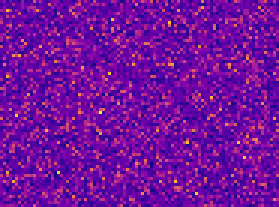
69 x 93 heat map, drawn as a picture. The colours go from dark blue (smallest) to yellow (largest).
Stripes: none. Odd rows or columns: none. Histogram: skewed, a long tail of high values. Mirror symmetry: none. Average level on the scale: 20%. Seam: none. Grain: fine.
